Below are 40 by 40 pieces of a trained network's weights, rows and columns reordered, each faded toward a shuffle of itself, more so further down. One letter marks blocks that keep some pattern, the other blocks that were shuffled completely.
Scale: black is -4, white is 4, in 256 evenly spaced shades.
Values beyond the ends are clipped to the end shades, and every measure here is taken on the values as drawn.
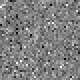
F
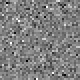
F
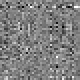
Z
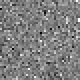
F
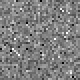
F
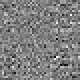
Z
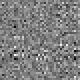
Z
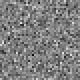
F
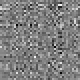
Z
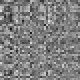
Z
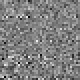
Z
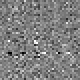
Z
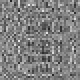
Z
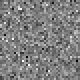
F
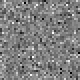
F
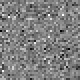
Z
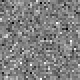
F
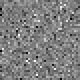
F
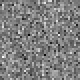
F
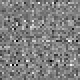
Z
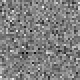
F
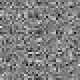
Z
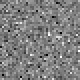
F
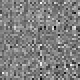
Z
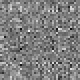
Z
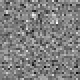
Z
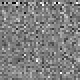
Z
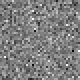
F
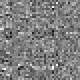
Z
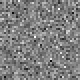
F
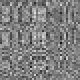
Z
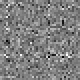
Z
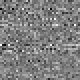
Z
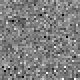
F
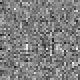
Z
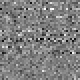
Z
